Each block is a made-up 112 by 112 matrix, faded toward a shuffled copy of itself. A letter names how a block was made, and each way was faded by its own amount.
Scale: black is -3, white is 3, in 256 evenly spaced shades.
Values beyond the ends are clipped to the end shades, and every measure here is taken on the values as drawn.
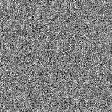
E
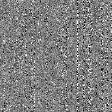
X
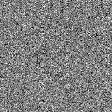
E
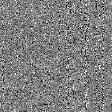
X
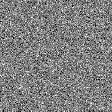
E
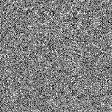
E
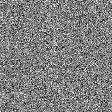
E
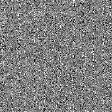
X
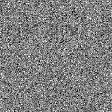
E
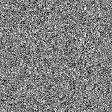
E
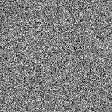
E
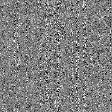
X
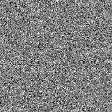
E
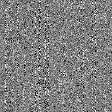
X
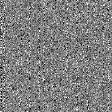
X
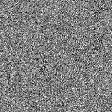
E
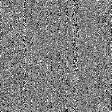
X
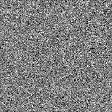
E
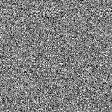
E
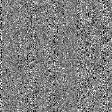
X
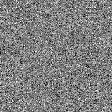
E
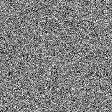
E
